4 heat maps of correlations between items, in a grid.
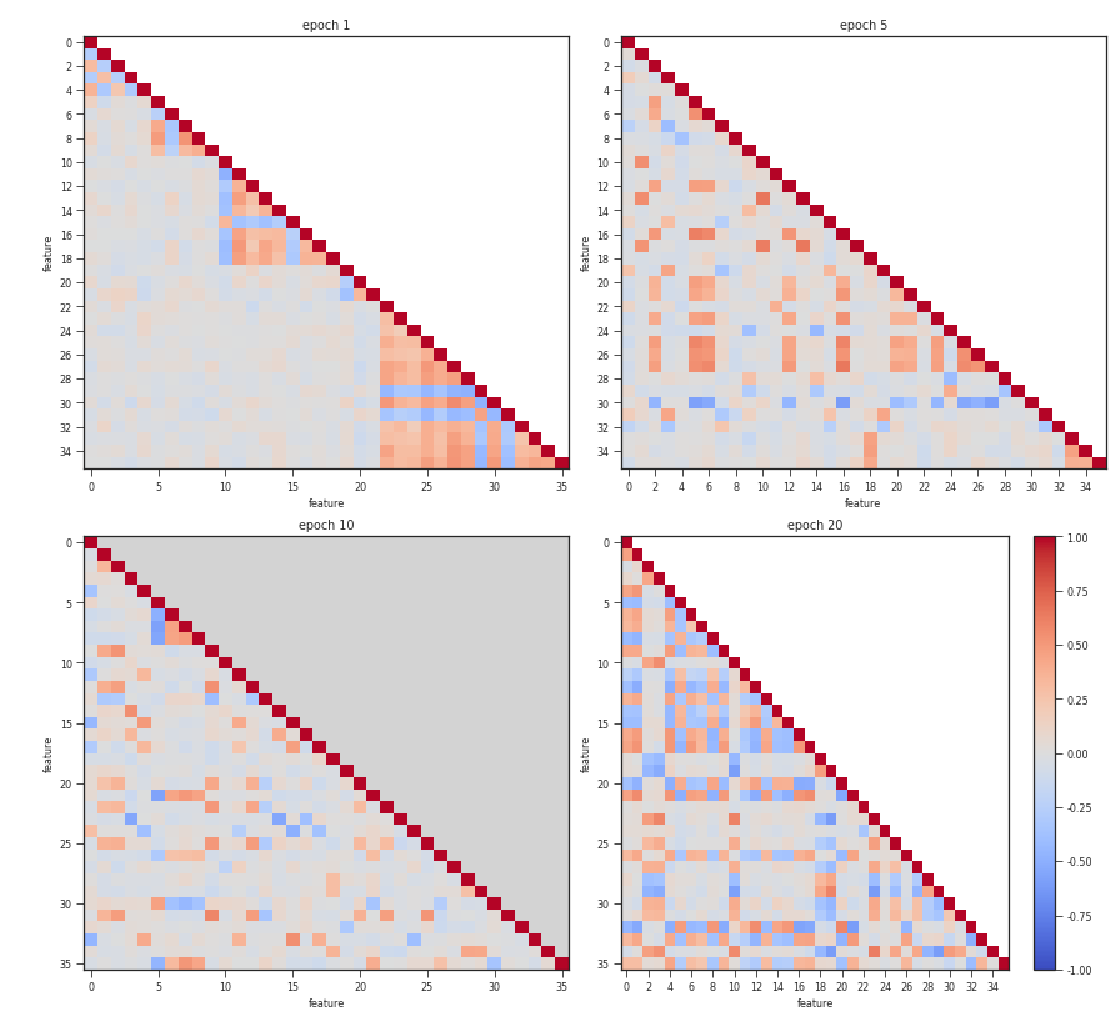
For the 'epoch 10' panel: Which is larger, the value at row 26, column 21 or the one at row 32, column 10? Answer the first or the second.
the first
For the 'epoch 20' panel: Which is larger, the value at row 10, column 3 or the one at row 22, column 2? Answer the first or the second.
the first
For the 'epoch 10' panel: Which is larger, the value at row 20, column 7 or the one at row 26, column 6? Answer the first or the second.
the second
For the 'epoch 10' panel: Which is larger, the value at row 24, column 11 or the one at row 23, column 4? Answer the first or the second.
the second
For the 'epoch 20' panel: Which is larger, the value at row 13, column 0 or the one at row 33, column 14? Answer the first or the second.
the first
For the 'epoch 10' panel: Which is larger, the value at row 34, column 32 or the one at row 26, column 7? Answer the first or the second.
the second
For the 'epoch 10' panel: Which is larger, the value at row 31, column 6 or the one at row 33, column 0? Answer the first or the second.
the first
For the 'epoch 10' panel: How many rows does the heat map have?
36
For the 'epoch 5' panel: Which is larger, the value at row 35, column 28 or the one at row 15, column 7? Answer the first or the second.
the first
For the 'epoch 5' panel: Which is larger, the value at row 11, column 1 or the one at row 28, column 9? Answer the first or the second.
the second
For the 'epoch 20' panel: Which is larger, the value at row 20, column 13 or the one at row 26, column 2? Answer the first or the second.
the second
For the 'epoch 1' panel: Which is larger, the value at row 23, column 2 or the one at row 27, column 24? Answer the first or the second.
the second
